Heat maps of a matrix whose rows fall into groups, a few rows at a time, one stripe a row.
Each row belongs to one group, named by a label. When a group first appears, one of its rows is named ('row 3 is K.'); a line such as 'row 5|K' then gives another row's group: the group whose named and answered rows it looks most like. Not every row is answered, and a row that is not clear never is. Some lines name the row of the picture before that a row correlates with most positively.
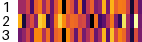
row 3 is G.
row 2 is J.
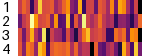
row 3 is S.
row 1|G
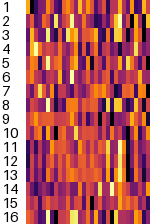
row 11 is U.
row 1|J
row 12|U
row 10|J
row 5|G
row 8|U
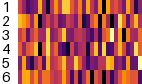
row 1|U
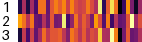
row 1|U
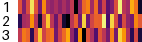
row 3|G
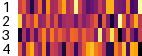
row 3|U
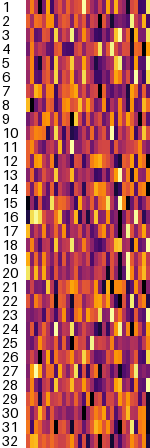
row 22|S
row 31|S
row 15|U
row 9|G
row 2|J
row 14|S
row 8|J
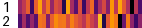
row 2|U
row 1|G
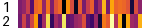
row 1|G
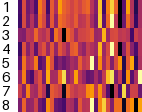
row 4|U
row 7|S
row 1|U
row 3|G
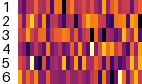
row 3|J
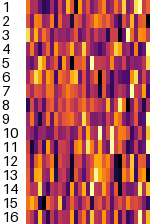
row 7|J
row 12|S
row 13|S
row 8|U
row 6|J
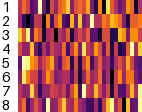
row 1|U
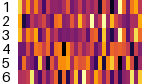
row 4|G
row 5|U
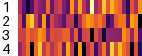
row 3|J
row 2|S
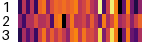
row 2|G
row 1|U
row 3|U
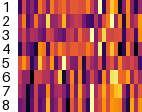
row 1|U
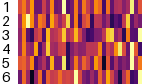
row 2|J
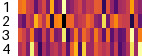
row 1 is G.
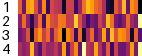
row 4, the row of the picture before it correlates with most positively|4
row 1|S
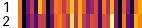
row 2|J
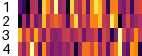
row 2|U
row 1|U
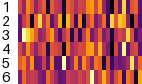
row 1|S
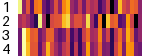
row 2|U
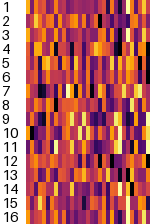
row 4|S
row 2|J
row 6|G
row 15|S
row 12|J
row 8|J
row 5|G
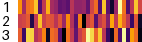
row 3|S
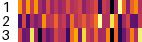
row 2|U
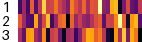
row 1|U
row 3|S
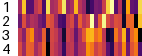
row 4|S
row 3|S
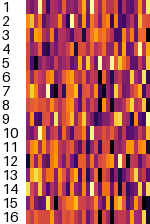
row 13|J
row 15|U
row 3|S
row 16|J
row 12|U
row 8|J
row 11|J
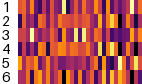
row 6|G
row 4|U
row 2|U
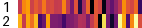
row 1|J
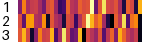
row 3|G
